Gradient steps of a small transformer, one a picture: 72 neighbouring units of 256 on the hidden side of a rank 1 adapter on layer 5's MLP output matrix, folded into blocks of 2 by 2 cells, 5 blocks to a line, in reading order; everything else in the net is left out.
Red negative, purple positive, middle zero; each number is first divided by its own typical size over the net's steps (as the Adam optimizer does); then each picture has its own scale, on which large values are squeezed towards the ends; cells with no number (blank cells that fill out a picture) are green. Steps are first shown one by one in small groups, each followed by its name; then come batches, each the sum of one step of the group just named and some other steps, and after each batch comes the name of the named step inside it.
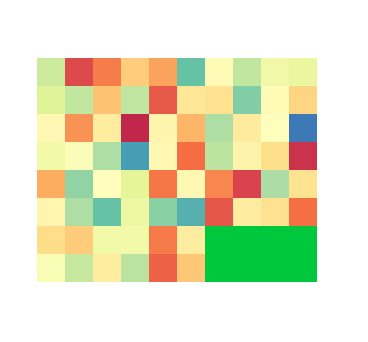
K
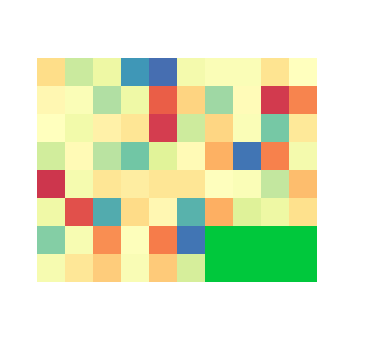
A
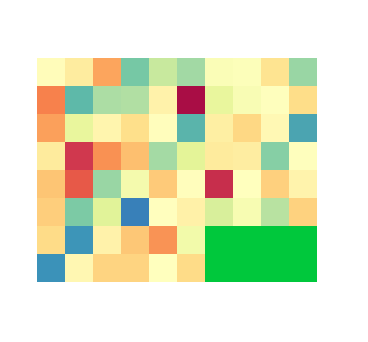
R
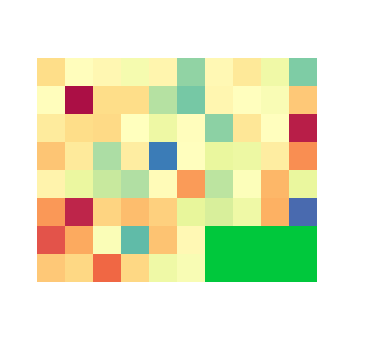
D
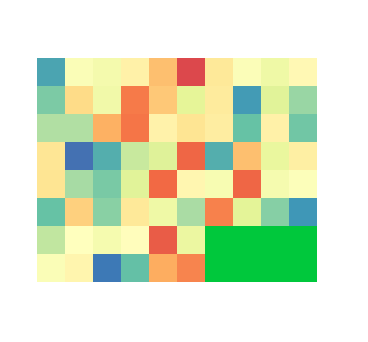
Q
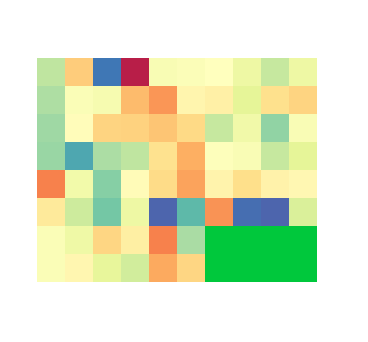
Q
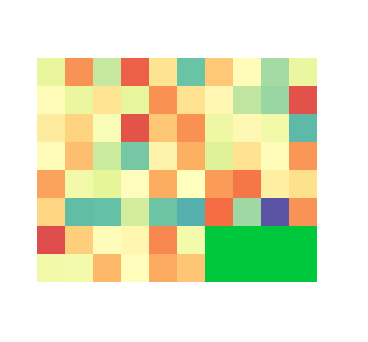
K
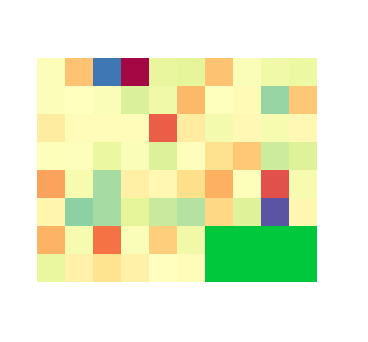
R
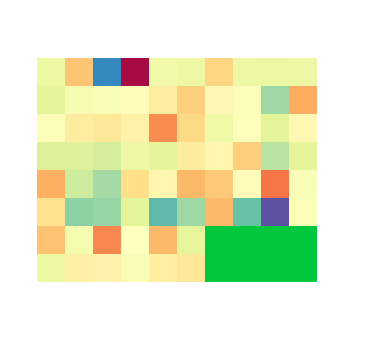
Q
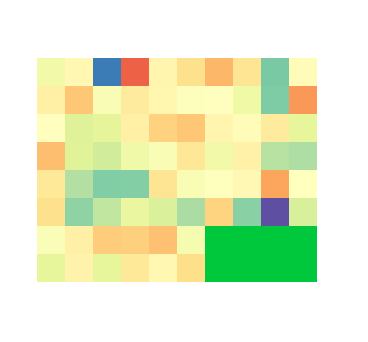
Q
